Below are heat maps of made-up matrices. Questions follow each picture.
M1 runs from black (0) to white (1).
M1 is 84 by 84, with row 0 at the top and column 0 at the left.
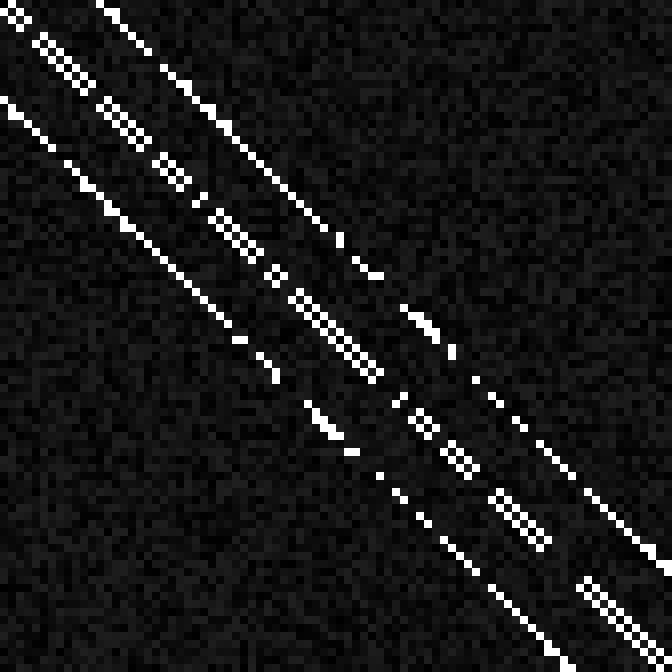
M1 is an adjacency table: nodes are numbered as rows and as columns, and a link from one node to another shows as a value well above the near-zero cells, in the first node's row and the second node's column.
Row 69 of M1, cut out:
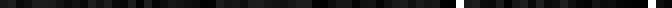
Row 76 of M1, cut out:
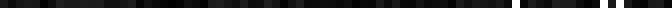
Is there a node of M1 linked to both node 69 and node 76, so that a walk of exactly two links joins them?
no
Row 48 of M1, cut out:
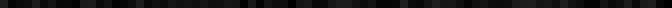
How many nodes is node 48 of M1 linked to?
0
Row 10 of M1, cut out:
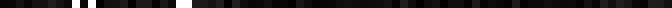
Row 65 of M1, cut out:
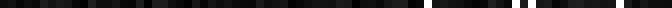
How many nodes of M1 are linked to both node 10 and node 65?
0
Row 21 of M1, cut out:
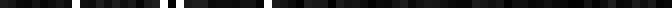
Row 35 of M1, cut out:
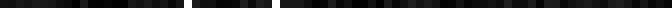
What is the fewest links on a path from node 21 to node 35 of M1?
3
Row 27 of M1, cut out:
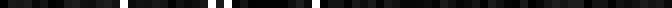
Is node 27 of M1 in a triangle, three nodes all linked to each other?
yes
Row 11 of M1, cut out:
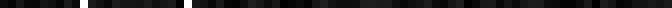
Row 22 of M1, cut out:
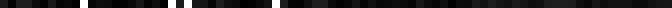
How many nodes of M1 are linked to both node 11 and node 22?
2
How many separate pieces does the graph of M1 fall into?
3
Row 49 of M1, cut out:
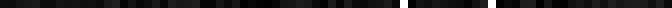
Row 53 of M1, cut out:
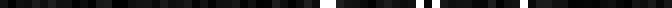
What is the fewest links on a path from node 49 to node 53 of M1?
5
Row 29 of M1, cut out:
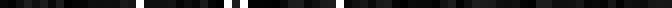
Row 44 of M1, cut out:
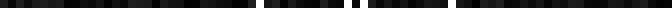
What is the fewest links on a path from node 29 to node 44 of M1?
3
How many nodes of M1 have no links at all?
2
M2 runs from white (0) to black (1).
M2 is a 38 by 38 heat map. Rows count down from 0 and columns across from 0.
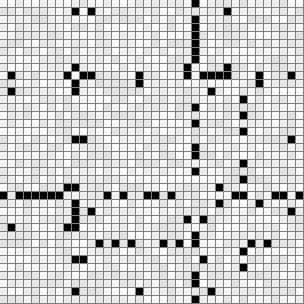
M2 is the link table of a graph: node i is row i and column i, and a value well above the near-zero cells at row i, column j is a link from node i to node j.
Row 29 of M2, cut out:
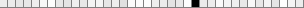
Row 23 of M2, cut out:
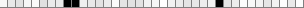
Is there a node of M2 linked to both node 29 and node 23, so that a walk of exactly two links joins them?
no
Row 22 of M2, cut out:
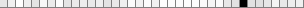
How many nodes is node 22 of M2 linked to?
1
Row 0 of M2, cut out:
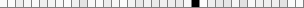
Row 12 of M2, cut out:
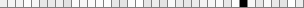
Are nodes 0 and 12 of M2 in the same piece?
yes
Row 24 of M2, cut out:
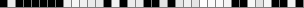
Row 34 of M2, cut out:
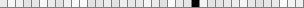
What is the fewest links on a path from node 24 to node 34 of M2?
1
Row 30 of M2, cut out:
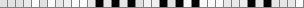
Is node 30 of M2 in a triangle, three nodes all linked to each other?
no
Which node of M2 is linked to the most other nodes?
node 24
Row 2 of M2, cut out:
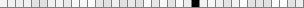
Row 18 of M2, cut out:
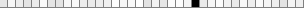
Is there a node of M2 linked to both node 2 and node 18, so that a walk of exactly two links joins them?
yes
